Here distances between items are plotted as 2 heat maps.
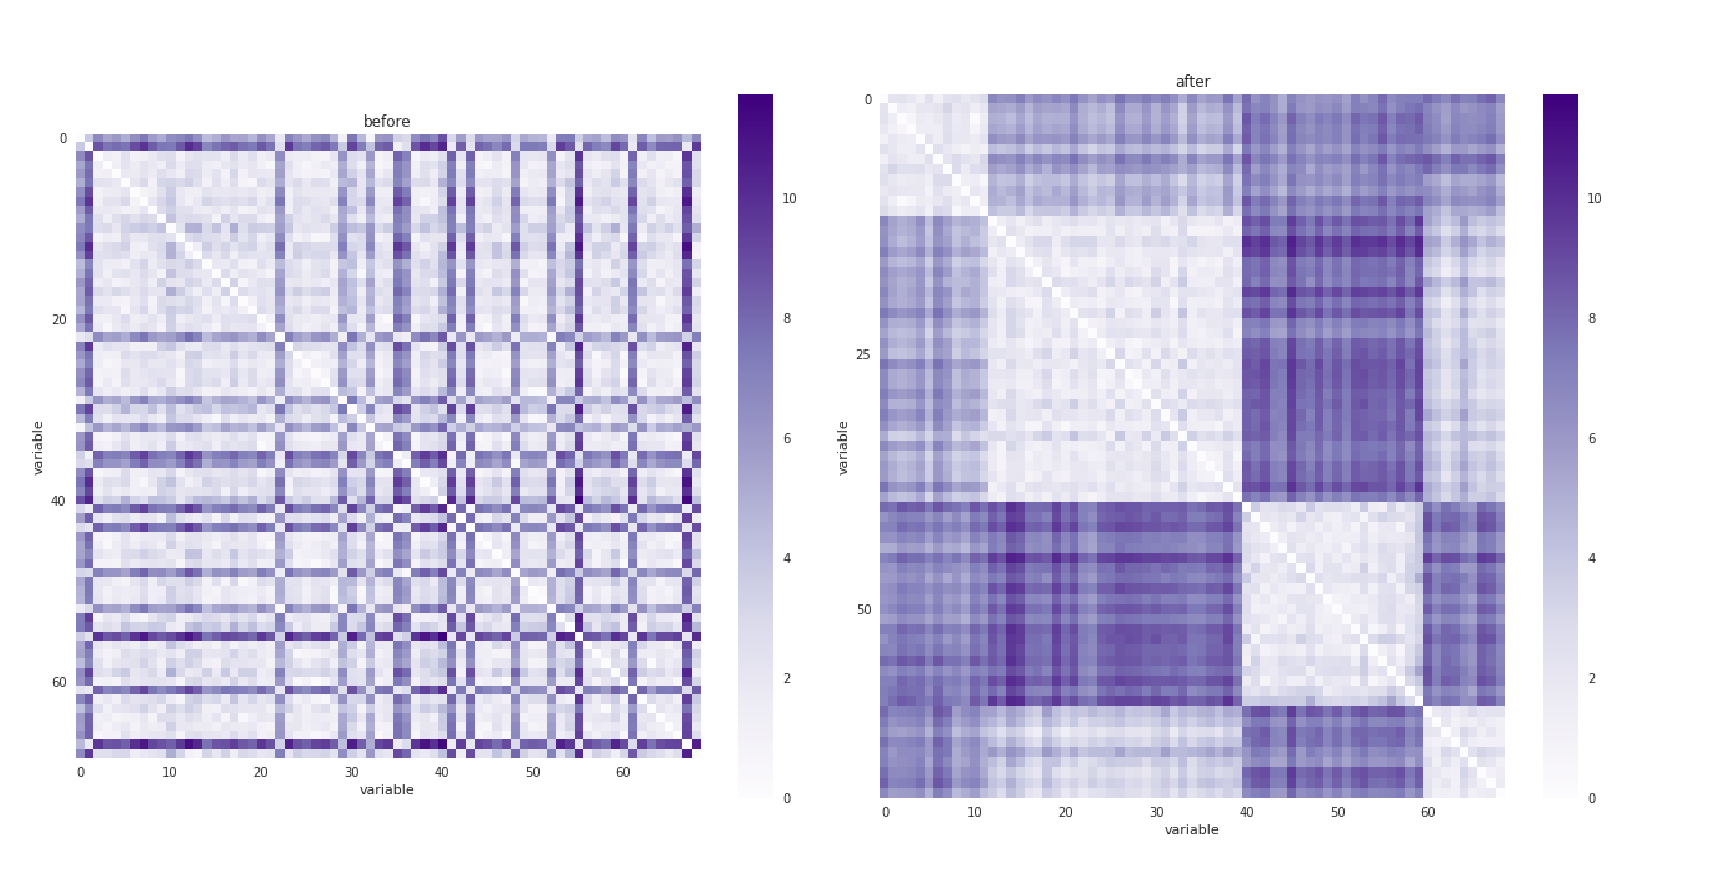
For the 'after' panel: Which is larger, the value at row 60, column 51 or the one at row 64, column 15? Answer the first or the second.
the first
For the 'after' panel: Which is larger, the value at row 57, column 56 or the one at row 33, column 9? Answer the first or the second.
the second
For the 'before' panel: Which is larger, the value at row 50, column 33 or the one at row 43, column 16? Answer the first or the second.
the second
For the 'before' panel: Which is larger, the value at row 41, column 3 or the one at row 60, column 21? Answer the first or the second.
the first
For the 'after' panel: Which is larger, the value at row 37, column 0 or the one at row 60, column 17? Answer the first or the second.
the first
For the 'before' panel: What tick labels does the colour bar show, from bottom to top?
0, 2, 4, 6, 8, 10
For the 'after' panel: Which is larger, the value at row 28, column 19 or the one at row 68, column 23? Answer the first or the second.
the second
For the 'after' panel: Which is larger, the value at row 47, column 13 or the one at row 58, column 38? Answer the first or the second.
the second
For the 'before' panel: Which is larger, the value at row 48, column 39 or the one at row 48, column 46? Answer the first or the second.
the first
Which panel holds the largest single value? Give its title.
before
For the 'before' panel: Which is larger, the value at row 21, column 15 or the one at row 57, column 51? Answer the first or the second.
the second
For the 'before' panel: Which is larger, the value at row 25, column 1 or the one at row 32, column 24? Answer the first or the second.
the first
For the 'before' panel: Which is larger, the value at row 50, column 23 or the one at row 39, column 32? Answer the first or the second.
the second
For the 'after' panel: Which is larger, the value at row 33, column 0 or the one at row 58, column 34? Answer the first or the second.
the second
